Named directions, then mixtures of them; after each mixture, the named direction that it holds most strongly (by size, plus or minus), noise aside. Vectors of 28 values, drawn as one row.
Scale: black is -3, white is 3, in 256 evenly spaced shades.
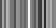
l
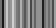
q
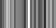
l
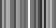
l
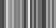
q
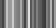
q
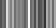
l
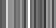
l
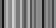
q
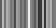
l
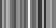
l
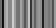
q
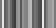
q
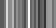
l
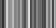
q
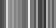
l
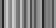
q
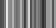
q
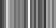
l
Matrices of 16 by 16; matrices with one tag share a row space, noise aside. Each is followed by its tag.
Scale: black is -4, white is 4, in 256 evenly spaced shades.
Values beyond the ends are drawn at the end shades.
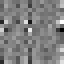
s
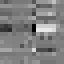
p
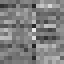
p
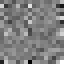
s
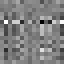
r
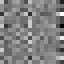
s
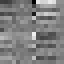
p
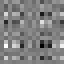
r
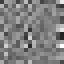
s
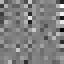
s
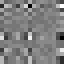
s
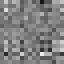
r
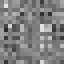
r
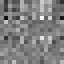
r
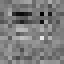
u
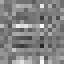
u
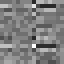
p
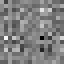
r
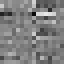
p
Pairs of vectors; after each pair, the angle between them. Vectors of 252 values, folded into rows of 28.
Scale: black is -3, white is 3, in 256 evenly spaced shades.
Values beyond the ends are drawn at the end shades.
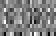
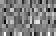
nearly opposite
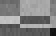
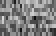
partly aligned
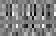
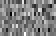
partly aligned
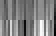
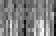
nearly parallel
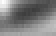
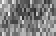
partly aligned
